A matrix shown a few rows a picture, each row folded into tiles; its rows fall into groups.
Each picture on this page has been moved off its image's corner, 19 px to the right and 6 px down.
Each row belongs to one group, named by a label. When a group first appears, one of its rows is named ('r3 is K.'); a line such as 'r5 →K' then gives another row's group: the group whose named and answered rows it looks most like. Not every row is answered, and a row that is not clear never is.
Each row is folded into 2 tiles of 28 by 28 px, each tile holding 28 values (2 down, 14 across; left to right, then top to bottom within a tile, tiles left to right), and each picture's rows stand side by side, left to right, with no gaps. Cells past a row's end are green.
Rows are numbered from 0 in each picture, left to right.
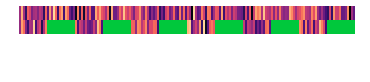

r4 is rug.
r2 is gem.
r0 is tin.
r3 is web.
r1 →rug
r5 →gem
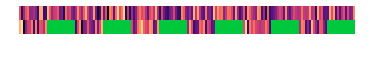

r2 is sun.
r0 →web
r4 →gem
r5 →tin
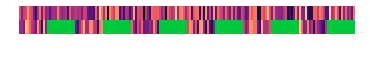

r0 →sun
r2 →rug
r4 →sun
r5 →web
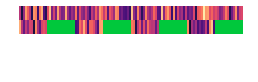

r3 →rug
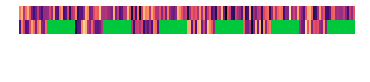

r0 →tin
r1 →sun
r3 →gem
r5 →sun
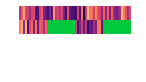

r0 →gem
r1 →rug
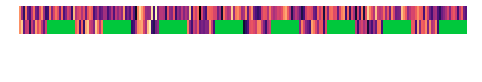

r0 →web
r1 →gem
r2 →sun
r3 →rug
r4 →sun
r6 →rug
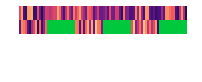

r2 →gem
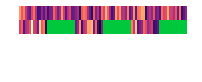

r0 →gem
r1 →tin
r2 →tin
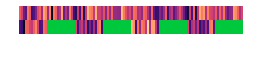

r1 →rug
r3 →rug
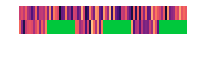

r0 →web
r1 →web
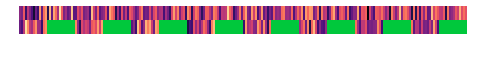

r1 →web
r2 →sun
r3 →sun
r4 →tin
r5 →tin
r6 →rug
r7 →rug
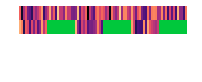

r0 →web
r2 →web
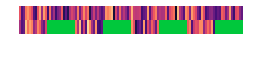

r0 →sun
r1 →tin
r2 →web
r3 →gem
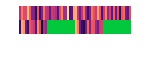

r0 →tin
